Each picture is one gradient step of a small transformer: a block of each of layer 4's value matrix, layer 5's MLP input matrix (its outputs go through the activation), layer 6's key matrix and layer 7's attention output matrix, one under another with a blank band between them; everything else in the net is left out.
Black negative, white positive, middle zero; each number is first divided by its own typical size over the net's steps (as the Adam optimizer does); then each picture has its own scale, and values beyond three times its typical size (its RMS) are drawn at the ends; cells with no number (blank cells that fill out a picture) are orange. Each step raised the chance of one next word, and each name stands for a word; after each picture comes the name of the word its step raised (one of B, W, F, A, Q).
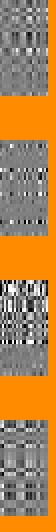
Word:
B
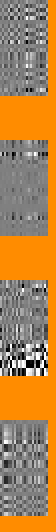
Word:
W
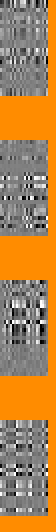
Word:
B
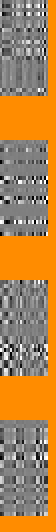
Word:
W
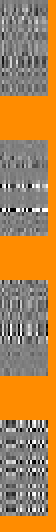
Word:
B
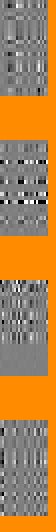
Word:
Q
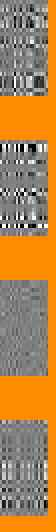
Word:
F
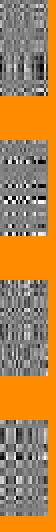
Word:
W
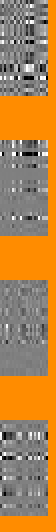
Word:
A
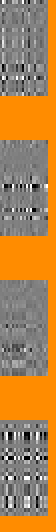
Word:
A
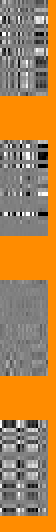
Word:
B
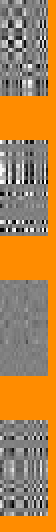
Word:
F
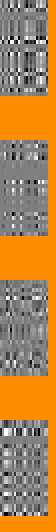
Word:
Q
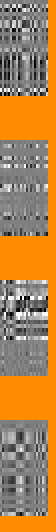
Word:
W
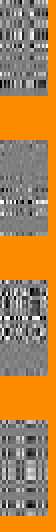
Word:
F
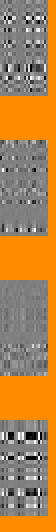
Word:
A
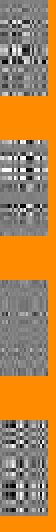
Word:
B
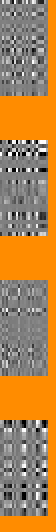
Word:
B
